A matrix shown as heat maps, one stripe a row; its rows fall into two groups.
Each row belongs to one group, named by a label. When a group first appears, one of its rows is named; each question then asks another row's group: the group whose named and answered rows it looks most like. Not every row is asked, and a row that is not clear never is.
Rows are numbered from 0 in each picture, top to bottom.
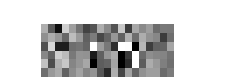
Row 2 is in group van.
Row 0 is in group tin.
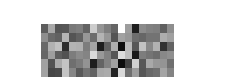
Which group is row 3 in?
van
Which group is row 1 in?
tin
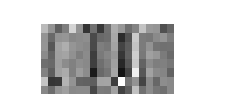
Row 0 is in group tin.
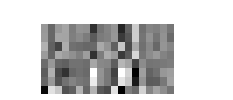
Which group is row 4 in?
van
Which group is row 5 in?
van
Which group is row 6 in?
van
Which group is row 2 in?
tin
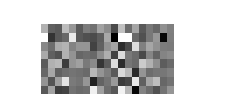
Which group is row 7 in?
van
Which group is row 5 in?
van
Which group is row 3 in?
tin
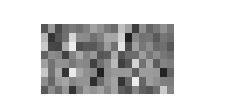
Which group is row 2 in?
tin
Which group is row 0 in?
van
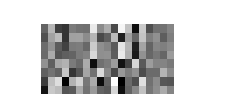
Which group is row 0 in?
van
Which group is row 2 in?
van
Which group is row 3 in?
van
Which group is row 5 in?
tin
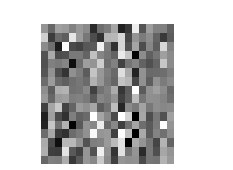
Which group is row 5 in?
van
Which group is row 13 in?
tin
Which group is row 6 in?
van
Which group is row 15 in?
tin
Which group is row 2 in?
tin
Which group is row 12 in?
van
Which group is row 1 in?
tin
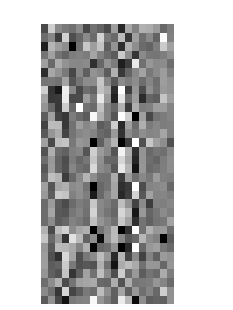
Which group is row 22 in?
van
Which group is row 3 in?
van
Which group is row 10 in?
van
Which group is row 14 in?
van
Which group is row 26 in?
tin
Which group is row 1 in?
tin
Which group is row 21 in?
van
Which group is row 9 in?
tin
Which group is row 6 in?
tin
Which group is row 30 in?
tin
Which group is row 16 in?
van
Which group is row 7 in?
tin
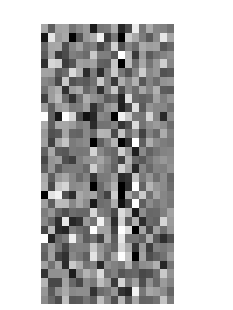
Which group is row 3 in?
van
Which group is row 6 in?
tin
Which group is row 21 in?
van
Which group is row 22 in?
tin
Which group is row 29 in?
tin
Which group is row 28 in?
tin
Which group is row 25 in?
van
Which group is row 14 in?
van
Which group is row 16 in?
van
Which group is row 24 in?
tin
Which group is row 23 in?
van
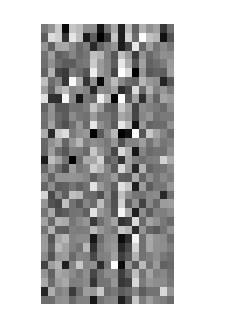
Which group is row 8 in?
tin
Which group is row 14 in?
van
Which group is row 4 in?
van
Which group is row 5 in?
van
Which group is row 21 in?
van
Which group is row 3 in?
van
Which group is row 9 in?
van
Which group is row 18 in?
van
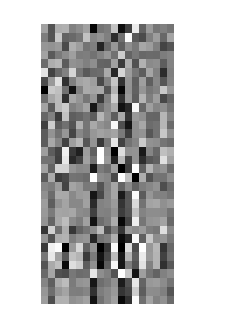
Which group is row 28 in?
van
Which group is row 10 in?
tin
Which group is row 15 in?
tin
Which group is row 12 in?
tin
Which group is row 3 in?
tin
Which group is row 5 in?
tin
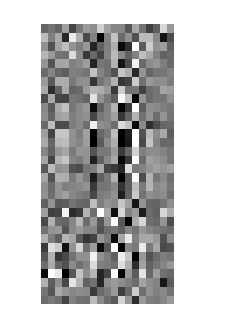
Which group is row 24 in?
tin
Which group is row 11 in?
van
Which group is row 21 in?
tin
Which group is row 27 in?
van
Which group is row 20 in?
van
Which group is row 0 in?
tin
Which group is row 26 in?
van
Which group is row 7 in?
tin
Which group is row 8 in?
van
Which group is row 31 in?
van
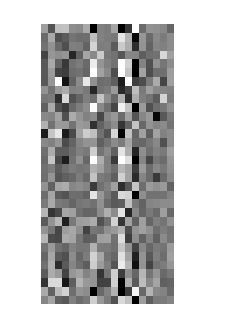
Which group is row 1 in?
van
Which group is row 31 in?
van
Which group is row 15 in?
van
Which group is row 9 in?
van
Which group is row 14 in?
van
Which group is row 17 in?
van
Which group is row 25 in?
van
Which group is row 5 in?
van
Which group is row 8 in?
tin
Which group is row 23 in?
tin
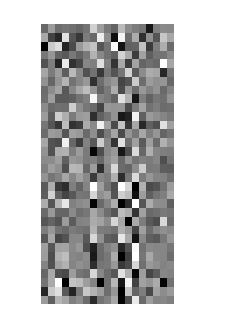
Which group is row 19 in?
van
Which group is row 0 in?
van
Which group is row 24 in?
van
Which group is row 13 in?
tin
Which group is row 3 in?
van
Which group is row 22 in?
tin
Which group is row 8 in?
van
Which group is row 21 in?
van
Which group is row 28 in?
van
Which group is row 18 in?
van
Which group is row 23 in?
van
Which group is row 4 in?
tin
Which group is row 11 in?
tin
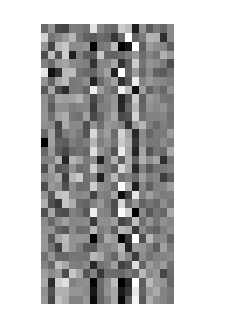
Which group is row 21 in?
van
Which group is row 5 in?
tin
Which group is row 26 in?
van
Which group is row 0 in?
van
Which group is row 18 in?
van
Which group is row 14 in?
van
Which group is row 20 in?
tin
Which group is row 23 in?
van
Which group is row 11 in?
tin
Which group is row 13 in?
van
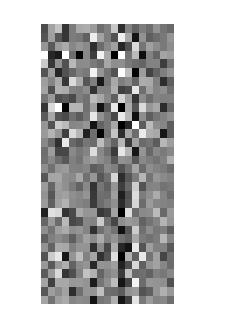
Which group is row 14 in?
van
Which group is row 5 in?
van
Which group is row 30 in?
tin
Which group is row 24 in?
tin
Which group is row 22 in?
tin
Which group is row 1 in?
van
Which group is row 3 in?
tin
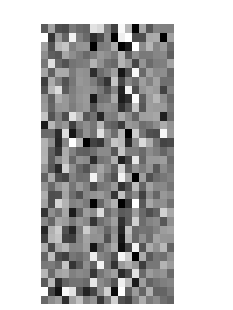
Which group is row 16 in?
tin
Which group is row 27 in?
tin
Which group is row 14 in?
tin
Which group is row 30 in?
tin
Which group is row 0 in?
van
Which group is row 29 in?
van
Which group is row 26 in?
van
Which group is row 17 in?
van
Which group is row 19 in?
tin
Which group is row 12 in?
tin
